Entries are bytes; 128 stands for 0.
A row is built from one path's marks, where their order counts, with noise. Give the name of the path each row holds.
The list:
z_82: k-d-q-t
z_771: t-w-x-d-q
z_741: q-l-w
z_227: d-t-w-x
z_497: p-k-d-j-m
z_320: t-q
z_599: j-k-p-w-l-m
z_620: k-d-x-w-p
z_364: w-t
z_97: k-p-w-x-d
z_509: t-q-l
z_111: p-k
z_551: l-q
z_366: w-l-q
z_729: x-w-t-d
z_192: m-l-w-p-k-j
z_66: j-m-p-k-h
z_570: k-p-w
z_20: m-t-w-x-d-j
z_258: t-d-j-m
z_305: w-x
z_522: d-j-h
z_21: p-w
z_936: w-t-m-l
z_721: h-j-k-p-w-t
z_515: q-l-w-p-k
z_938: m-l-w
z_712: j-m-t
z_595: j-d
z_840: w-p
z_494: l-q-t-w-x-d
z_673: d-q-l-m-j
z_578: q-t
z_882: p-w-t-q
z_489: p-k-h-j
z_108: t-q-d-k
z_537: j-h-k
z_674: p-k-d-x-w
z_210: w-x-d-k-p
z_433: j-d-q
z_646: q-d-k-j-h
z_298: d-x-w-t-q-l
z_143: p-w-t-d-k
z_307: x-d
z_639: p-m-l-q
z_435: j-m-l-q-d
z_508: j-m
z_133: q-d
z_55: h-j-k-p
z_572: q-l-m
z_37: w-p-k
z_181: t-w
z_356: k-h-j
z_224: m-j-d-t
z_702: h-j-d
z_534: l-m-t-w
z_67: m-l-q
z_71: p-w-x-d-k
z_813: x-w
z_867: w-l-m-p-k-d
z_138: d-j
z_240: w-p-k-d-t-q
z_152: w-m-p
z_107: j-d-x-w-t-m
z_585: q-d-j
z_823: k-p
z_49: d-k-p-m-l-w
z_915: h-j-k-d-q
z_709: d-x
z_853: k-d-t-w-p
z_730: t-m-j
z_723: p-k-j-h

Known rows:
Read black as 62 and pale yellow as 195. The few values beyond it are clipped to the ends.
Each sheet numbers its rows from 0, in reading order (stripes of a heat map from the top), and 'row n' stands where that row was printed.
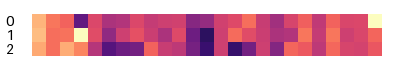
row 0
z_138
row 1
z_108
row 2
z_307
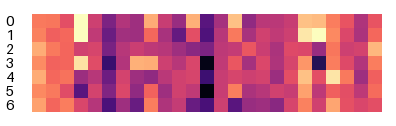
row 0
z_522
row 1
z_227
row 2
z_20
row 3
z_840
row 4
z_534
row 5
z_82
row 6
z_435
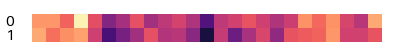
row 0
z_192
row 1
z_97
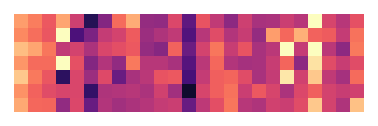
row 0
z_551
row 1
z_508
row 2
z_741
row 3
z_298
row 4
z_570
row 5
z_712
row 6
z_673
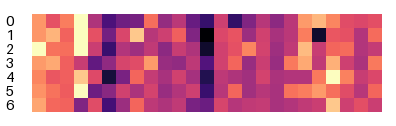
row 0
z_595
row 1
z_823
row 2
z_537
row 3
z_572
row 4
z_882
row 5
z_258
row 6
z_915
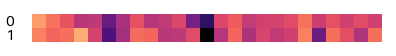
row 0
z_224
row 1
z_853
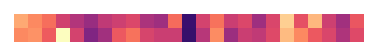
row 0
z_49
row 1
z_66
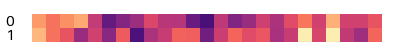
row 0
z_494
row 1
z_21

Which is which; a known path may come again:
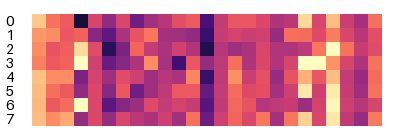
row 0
z_570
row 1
z_599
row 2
z_882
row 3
z_305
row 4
z_674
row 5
z_21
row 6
z_936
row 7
z_813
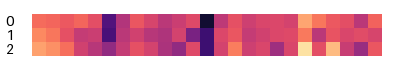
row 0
z_721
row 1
z_224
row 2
z_49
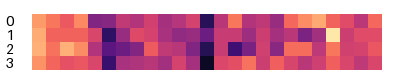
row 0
z_497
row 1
z_771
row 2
z_307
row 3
z_712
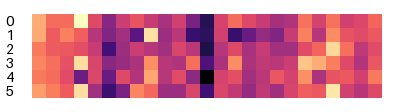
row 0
z_108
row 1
z_133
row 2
z_240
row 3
z_646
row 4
z_578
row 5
z_639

